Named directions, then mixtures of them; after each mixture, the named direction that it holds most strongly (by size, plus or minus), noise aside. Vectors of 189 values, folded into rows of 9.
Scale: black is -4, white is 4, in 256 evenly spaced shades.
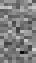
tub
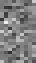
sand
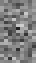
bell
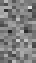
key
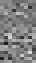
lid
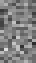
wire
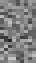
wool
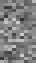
sand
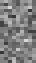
key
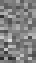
wool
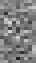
tub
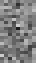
bell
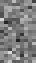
sand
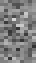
bell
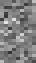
sand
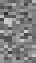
sand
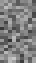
wool
